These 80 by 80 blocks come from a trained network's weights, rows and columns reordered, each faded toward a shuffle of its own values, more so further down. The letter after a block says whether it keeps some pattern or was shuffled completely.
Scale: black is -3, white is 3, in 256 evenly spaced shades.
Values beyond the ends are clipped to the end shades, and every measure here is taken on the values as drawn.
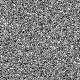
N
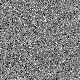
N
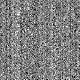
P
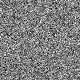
N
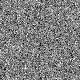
N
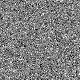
N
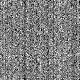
P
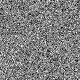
N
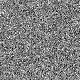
N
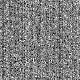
P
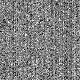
P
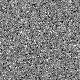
N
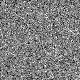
N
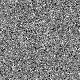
N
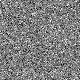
N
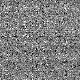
P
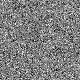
N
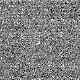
P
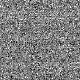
P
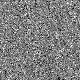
N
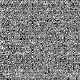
P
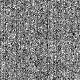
P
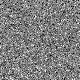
N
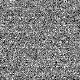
P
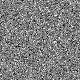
N
